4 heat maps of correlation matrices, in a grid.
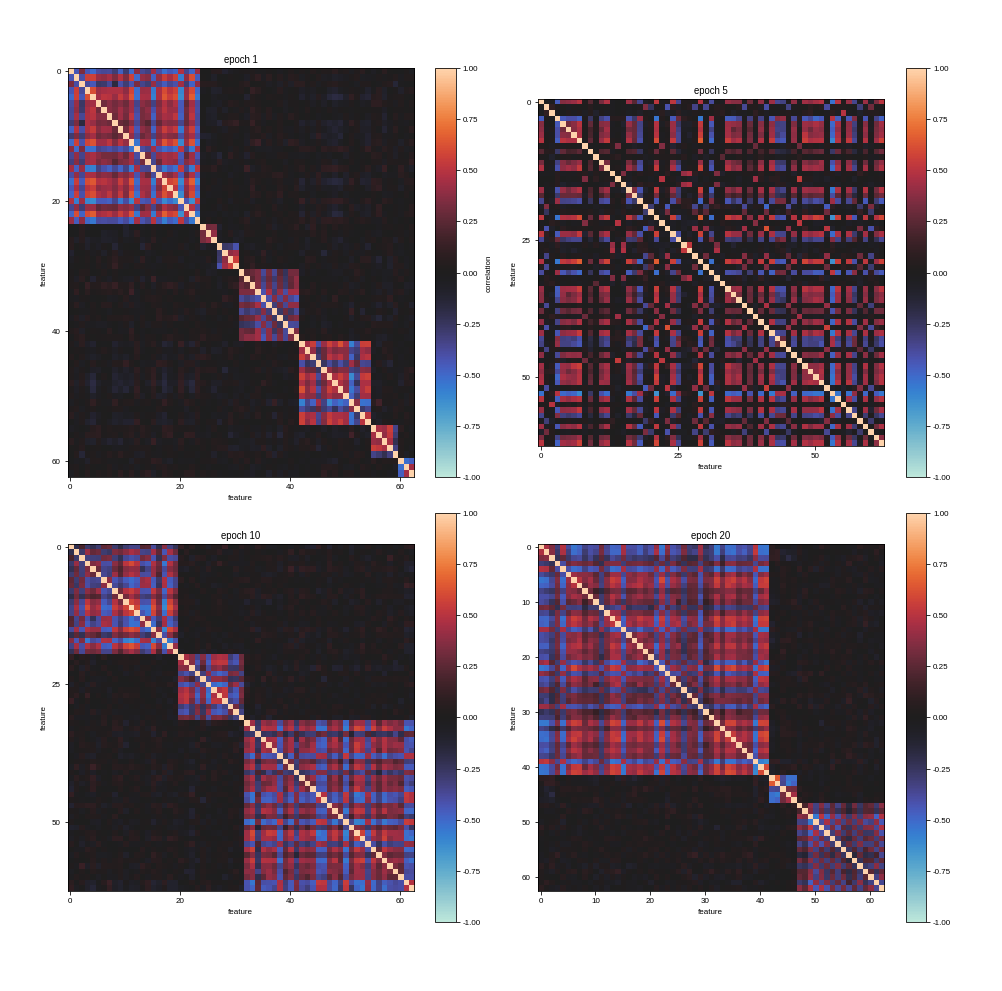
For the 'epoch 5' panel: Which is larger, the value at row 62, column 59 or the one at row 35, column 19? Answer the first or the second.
the first
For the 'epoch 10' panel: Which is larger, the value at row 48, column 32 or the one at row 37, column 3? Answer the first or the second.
the first
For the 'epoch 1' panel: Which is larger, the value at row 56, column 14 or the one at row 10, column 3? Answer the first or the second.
the second
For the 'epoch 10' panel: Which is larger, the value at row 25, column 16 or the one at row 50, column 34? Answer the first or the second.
the second
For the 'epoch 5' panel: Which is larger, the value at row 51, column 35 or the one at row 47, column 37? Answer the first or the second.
the first
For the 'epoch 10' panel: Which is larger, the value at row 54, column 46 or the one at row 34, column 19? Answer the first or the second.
the first
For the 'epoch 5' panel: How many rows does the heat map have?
63
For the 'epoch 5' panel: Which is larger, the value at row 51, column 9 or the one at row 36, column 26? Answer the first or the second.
the first
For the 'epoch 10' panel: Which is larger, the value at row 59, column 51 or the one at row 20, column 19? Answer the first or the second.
the first
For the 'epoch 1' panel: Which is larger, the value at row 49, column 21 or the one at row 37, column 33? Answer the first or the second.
the first
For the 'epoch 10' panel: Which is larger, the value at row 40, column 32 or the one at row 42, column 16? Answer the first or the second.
the first
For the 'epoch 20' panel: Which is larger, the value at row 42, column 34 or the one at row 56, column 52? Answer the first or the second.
the second
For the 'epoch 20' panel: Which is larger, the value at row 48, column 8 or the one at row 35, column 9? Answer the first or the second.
the second
